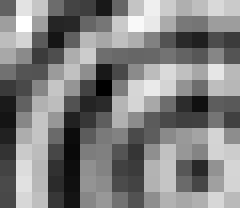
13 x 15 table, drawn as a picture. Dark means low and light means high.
Odd rows or columns: none. Calmest part: bottom middle. Average level on the scale: 50%. Rings: centred on the bottom right.
